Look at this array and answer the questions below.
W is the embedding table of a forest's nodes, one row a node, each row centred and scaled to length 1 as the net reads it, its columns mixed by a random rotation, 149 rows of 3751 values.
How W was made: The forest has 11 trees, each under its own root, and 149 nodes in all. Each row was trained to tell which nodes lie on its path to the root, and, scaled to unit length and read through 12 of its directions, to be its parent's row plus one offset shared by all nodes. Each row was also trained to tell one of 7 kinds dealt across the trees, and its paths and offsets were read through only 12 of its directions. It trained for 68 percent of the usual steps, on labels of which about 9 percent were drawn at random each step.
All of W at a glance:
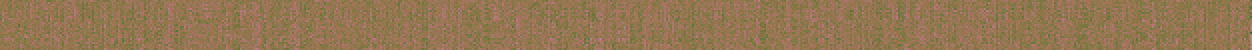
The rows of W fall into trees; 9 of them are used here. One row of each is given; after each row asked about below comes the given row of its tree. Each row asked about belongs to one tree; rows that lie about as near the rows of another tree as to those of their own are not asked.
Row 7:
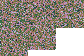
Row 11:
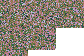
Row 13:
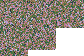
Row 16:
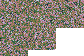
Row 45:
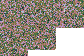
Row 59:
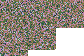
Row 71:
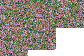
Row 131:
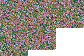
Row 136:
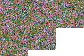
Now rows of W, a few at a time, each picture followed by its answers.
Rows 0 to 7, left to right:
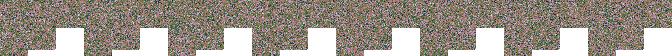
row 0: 13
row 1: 11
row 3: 7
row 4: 59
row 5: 11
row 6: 131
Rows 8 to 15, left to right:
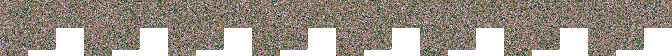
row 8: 71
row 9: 131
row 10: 59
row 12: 131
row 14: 13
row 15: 59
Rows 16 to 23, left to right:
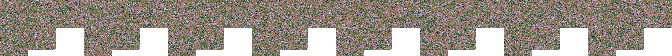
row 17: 59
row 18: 13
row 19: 11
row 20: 71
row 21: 11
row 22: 7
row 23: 136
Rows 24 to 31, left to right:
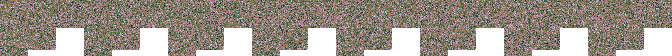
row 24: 13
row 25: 13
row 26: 59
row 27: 13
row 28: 71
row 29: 7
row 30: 45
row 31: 136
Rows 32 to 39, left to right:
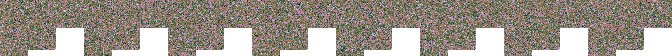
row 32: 59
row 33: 7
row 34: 16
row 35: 59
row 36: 13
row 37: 7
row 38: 71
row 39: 45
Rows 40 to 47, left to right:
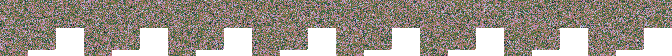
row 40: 71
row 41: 136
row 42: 136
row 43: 7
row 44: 59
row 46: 7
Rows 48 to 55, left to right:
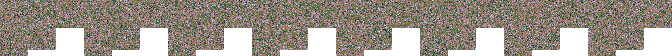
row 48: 7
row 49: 59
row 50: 13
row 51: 7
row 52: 59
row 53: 13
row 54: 59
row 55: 71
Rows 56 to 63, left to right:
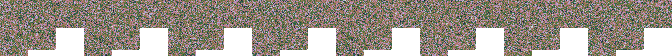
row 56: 71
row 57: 7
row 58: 13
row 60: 7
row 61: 59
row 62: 16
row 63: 16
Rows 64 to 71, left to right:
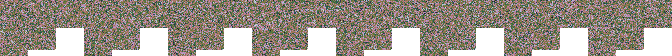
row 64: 71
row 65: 7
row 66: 16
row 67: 45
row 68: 7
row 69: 11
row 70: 131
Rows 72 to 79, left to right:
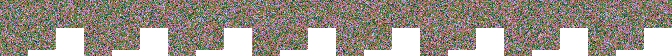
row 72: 131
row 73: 59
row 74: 71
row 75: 71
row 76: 131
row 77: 7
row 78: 71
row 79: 11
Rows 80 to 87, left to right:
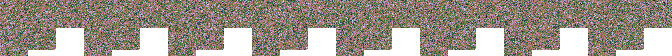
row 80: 71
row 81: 131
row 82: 13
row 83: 131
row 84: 16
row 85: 59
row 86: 7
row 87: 16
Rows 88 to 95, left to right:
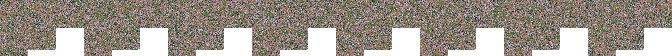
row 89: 71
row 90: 11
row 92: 131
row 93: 131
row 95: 59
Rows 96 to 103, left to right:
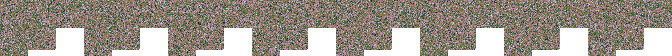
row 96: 13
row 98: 71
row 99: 136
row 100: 45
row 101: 11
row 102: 16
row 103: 136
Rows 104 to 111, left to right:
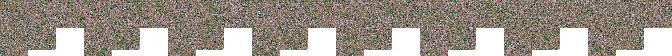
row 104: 59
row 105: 13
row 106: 131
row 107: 13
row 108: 13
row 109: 59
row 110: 16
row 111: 131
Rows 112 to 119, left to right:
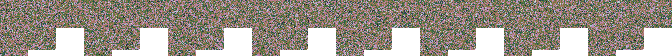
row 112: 59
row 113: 13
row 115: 131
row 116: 45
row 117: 131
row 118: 131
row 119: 45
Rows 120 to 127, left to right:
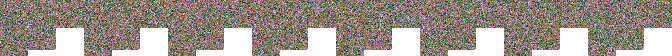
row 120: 16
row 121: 16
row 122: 11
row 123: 71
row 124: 13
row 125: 71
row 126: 13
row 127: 136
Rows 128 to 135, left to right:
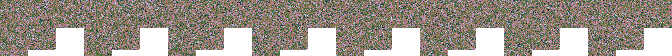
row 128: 131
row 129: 131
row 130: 13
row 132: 59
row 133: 71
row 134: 16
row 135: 7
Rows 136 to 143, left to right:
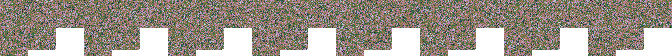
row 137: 71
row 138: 16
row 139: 59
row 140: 71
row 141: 131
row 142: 16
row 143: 7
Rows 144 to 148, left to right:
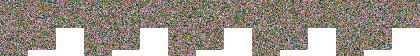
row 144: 7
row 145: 71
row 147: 136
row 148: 13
